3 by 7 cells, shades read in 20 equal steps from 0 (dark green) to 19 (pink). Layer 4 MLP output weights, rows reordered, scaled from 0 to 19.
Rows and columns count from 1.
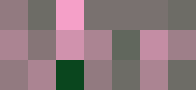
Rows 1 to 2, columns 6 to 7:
9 8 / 15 12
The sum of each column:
35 31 35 33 24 37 28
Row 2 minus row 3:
2 -3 16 2 -1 2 4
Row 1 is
11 8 19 9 9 9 8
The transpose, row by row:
11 13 11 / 8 10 13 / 19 16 0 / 9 13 11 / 9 7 8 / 9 15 13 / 8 12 8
